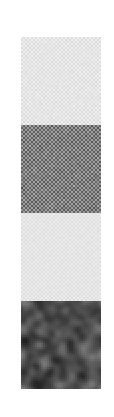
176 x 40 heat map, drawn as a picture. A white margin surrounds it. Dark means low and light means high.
The table splits into 4 rows of 1 panel. Panel 1,1: very high, checkered, faint in contrast. Panel 2,1: middling, checkered, strong in contrast. Panel 3,1: very high, checkered, faint in contrast. Panel 4,1: low, blotchy.
